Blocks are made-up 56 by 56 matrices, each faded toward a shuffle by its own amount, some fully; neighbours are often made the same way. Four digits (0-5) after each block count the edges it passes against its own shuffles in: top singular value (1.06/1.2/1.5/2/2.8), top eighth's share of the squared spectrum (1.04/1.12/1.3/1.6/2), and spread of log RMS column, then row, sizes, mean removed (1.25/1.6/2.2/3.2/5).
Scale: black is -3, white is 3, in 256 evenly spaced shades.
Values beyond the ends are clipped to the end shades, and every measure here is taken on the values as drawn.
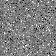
0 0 0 0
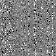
1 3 3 0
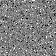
0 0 0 0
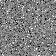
0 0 0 0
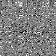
3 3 1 2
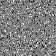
2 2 1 1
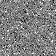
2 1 0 0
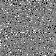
2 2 0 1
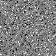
3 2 1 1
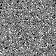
0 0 0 0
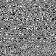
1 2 0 3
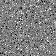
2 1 0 0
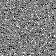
2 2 0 0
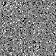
3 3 2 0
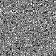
3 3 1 1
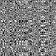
4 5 3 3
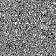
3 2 0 0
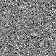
2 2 0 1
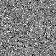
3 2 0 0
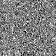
2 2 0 0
